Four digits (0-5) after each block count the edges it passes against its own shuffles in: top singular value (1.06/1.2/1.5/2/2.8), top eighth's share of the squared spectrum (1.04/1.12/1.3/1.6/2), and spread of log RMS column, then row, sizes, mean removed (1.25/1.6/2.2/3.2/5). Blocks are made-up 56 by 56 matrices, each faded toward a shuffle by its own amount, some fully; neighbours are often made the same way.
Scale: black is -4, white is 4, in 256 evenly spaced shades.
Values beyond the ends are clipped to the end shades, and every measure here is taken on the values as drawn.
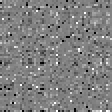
4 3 1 1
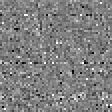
2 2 0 2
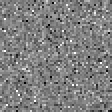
0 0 0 0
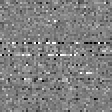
3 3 0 3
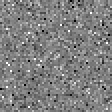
0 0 0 0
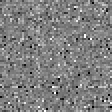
1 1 0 2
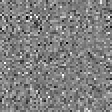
4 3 2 2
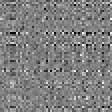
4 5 3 3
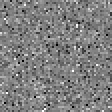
2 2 1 0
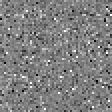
2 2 0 1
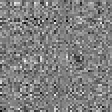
4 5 3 3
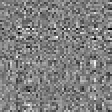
4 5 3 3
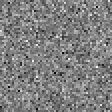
0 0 0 0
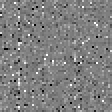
2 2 1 0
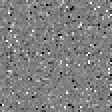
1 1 1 0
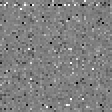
3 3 0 1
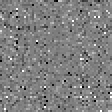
2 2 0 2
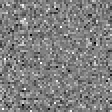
3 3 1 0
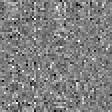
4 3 2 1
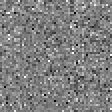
2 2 0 0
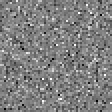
1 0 0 0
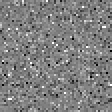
0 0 0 0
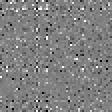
4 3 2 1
